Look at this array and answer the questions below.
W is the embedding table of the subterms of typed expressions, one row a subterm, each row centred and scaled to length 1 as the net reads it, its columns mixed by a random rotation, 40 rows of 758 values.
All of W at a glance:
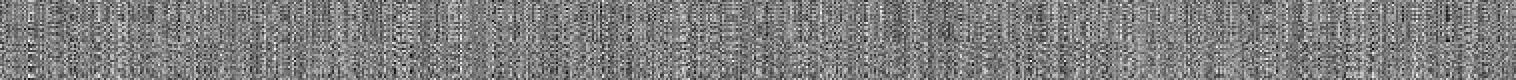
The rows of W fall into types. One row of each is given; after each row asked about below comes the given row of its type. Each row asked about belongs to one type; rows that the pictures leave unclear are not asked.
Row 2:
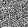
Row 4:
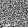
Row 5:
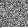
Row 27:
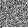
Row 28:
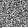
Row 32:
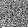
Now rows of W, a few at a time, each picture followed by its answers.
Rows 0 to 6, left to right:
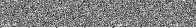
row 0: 4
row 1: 28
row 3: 5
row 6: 4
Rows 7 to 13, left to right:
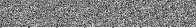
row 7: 5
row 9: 5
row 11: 28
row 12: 2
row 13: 28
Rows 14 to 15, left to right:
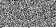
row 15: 2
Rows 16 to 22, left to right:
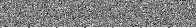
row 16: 28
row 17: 28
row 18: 2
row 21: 32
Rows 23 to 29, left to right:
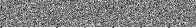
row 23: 27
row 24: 32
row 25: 2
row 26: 4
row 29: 32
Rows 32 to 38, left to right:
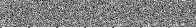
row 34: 27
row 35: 27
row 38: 4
